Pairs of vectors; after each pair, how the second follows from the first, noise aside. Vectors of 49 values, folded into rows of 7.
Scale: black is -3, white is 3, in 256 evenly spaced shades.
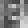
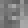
shrunk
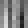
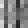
wrapped around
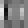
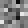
shuffled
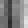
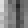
reversed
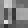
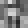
wrapped around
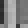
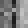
wrapped around
